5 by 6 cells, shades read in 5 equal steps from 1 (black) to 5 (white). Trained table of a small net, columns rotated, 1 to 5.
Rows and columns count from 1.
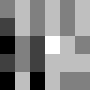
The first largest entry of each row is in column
2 2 4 4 2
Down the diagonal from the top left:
3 4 2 4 3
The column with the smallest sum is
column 1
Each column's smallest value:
1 3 1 4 3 3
